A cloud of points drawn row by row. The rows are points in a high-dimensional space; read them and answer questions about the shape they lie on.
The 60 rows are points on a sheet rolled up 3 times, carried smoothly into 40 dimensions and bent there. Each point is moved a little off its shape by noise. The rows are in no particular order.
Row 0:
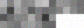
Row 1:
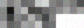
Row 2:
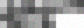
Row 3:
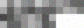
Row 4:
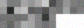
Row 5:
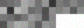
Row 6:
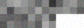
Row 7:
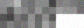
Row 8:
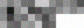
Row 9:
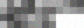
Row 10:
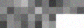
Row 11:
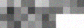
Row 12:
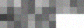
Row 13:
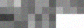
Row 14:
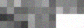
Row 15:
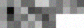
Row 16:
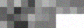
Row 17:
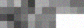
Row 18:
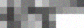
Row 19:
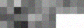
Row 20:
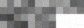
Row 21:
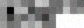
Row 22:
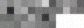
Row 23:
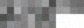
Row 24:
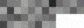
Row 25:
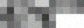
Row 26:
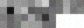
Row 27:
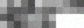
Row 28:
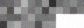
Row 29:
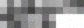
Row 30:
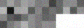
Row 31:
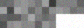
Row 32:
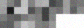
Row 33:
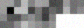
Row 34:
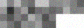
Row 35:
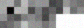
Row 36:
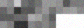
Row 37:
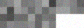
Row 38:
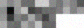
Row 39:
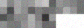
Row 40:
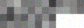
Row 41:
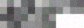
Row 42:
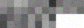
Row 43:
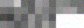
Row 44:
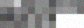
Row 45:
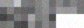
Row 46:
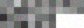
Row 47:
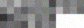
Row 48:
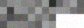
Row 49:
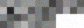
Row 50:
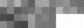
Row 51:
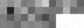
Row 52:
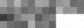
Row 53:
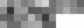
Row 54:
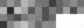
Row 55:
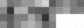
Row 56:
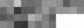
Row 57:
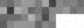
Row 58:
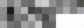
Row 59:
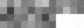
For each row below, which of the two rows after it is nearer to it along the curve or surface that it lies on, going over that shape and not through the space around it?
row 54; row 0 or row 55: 55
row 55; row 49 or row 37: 49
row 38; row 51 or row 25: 25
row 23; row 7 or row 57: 7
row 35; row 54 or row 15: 54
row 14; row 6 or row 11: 6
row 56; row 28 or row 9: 9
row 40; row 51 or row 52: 52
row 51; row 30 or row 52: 52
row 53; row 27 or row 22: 22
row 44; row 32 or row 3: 3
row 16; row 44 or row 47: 47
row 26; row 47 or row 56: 47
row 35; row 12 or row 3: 3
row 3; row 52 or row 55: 55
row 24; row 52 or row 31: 31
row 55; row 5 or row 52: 5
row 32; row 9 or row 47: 9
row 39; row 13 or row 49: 13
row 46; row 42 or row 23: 42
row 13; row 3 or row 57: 57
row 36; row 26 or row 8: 8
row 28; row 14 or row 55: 55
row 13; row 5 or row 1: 5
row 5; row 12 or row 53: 53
